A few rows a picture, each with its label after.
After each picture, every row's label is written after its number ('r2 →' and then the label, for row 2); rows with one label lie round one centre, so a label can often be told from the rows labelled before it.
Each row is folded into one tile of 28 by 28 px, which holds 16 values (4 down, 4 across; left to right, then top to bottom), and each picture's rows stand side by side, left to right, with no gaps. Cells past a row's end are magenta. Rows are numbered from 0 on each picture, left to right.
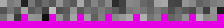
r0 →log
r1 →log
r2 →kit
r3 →kit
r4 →kit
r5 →kit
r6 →kit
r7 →kit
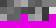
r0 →kit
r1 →log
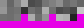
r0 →kit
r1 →kit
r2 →log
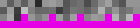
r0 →log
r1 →kit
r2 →kit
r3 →kit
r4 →kit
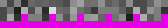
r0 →log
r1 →log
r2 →kit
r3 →kit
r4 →log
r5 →kit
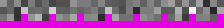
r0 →log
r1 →log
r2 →kit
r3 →log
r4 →kit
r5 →kit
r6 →log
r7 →log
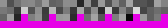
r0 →log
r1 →log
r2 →log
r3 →log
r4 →log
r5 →kit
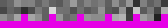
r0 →kit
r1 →log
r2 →kit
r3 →kit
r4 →log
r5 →log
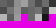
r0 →kit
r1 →log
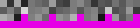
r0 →log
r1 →kit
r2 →kit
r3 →log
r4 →kit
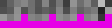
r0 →kit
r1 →kit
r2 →kit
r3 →log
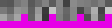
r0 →kit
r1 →log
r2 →kit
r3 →log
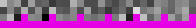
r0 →log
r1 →log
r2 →kit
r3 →kit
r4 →log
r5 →kit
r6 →kit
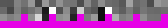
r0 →kit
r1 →log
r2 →log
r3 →log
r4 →kit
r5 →kit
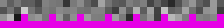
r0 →log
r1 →kit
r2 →kit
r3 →kit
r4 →log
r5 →log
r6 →kit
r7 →kit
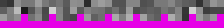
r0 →kit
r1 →log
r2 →kit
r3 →kit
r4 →kit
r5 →kit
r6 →log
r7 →kit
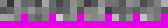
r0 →kit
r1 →kit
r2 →kit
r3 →kit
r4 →kit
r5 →kit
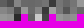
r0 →log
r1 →log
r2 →kit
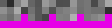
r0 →kit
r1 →kit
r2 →kit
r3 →kit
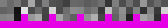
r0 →log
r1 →log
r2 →kit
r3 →log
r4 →log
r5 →log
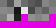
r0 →log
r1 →kit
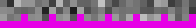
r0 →kit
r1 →log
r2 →log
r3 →kit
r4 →kit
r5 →kit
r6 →kit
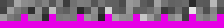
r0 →kit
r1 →log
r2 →kit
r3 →log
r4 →kit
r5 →kit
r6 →log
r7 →kit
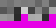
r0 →log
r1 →log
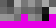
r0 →kit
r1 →log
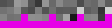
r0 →kit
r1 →kit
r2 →log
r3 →log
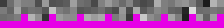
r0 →kit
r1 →log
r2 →kit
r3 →kit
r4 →log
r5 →kit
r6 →log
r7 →kit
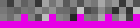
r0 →kit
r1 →kit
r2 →log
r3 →kit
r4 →log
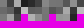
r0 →log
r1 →kit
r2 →log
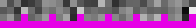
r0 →log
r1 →kit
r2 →log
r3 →kit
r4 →kit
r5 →kit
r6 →log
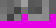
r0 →kit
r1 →kit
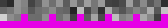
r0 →kit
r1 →kit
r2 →log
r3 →log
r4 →kit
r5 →log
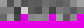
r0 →log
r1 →kit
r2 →kit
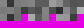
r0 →kit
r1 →kit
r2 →log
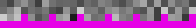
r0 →kit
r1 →kit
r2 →log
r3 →kit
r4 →kit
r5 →log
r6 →log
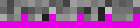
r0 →kit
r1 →log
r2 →kit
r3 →log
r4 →kit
